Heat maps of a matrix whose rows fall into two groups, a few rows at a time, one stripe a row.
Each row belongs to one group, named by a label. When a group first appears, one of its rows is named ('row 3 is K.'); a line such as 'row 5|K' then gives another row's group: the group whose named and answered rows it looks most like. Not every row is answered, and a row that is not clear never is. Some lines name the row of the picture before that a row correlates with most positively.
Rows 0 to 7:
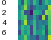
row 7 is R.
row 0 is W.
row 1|R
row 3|R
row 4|R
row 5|R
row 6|R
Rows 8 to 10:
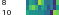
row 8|R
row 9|R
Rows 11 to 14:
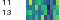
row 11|R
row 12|W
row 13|W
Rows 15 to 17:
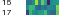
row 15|W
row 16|R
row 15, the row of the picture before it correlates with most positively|12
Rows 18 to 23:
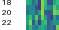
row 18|W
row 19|W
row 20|W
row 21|W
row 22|W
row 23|R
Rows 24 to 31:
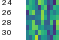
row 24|R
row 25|W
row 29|R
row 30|R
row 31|W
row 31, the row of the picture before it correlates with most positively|21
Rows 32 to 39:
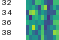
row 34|R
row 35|W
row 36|W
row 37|R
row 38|W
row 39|W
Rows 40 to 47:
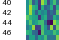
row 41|R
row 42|R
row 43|W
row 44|W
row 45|R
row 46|W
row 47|R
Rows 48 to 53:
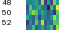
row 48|W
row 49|R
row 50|R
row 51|W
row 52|W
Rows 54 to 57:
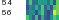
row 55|W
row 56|W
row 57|W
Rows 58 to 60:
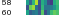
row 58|W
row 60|W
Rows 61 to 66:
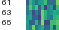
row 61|R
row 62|R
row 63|W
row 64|W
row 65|W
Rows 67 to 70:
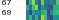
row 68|W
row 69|W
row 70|W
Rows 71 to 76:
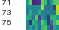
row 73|R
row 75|W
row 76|W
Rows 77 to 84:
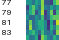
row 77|W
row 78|R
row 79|R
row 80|W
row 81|R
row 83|R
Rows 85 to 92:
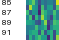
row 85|R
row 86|R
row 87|W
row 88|W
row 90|W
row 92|R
